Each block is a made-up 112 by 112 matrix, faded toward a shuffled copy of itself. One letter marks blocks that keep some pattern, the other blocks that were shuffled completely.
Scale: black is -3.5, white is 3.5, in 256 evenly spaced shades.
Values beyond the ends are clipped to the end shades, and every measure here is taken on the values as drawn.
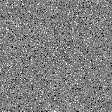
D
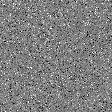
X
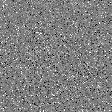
D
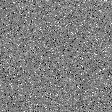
X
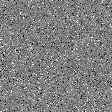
X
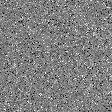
X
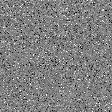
D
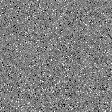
D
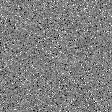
X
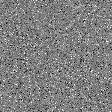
X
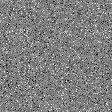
D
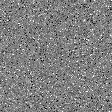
D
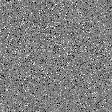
D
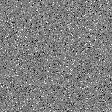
D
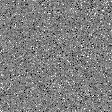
D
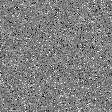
X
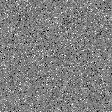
D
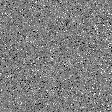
X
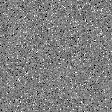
D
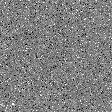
X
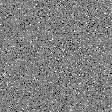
D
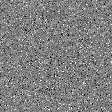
D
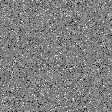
D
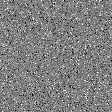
X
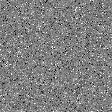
D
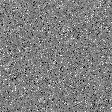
X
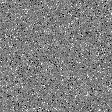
X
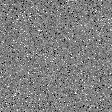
X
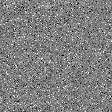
D
